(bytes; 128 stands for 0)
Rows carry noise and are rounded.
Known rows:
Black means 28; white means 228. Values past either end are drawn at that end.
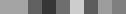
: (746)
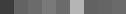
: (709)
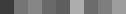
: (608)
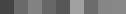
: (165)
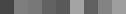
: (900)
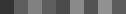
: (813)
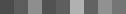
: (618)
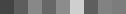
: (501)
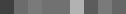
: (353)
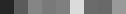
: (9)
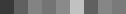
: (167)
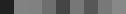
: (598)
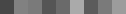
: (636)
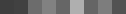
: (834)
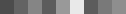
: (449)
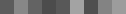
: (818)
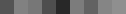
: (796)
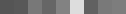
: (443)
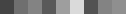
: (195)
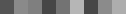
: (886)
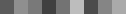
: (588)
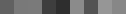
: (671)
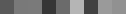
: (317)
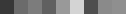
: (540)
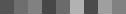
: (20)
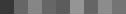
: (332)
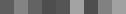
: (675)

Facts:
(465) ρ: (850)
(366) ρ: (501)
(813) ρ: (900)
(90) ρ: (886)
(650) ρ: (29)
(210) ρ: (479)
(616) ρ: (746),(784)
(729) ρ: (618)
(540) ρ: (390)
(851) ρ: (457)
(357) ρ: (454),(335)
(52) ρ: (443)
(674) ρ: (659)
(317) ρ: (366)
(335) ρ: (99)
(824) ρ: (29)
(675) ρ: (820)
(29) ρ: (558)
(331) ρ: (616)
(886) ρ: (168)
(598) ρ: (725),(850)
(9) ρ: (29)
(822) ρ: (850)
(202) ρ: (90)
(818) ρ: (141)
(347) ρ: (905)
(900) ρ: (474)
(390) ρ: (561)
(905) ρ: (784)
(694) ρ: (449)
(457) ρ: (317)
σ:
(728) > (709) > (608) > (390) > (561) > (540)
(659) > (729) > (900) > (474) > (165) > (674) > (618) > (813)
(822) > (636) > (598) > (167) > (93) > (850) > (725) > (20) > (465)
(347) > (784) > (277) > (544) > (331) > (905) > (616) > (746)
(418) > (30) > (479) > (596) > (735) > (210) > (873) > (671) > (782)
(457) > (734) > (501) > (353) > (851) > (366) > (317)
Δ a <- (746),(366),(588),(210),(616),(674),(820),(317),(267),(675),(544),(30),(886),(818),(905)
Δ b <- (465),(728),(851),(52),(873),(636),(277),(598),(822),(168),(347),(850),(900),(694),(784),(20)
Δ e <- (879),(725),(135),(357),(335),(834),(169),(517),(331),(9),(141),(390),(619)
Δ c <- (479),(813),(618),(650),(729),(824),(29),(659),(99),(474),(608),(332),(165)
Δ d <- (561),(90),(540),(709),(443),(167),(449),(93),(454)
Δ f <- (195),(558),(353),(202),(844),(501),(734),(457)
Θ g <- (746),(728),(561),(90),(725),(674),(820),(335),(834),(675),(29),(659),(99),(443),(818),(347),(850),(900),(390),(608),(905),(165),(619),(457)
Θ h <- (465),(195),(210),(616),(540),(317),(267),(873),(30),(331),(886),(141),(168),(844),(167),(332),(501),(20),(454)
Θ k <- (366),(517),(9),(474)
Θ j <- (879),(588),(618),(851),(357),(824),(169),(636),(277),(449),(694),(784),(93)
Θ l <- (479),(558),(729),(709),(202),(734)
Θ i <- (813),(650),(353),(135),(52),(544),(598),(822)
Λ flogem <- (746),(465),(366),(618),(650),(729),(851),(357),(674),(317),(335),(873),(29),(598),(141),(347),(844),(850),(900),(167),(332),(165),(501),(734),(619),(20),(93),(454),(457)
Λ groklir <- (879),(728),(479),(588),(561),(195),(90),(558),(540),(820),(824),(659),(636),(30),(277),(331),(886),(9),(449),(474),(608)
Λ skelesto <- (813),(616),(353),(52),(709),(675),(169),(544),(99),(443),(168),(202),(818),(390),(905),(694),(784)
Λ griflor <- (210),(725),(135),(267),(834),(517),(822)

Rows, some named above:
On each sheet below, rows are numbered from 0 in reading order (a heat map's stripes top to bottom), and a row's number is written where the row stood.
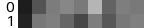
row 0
(357)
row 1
(598)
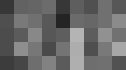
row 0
(822)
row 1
(418)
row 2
(618)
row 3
(30)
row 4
(517)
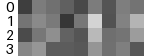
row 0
(52)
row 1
(820)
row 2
(474)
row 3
(784)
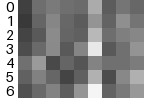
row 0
(353)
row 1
(332)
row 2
(29)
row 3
(558)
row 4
(347)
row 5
(674)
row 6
(561)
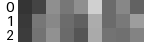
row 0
(141)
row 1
(608)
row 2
(479)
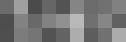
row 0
(347)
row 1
(331)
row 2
(728)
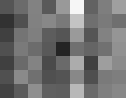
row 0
(561)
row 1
(390)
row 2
(851)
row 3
(418)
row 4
(465)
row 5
(544)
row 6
(29)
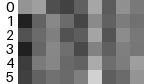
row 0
(905)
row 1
(650)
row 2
(168)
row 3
(650)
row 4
(608)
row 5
(457)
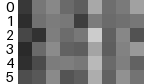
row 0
(608)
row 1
(729)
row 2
(725)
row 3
(824)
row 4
(169)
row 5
(618)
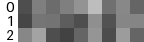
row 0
(331)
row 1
(694)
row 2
(616)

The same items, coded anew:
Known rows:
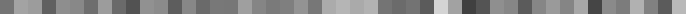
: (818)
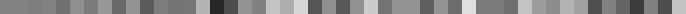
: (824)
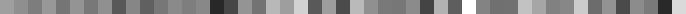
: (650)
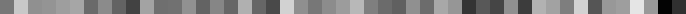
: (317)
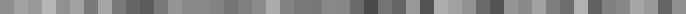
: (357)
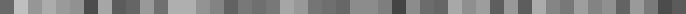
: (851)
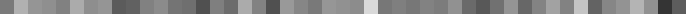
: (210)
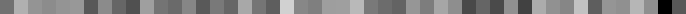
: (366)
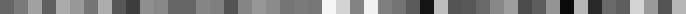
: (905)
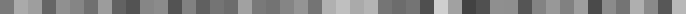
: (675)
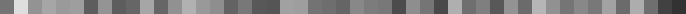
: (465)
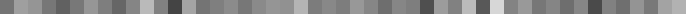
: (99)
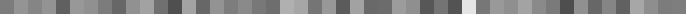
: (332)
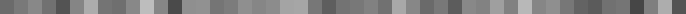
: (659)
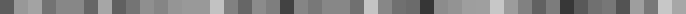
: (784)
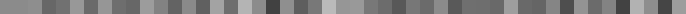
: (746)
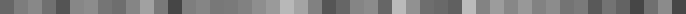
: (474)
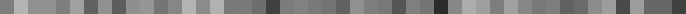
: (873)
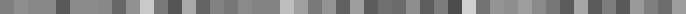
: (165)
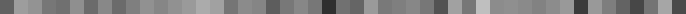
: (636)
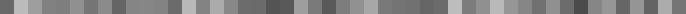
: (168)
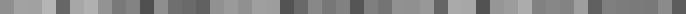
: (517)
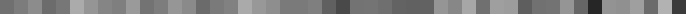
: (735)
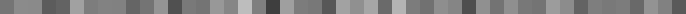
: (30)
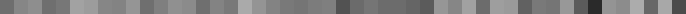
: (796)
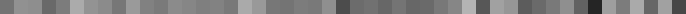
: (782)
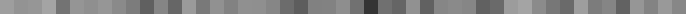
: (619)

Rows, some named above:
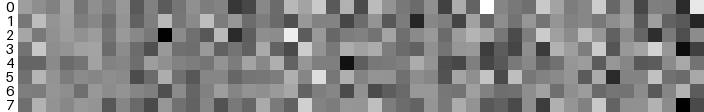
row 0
(650)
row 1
(850)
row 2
(9)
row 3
(317)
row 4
(449)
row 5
(813)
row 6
(879)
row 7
(366)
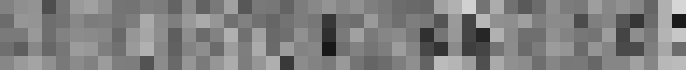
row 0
(353)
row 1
(728)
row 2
(443)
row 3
(561)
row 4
(169)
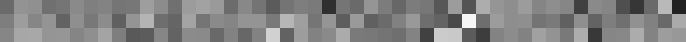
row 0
(728)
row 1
(618)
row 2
(390)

